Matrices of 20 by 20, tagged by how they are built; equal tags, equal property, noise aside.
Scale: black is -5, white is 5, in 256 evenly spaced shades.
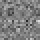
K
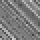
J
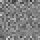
K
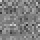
K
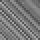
J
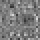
K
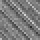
J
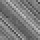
J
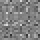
K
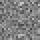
K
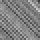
J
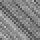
J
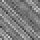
J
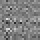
K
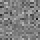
K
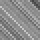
J
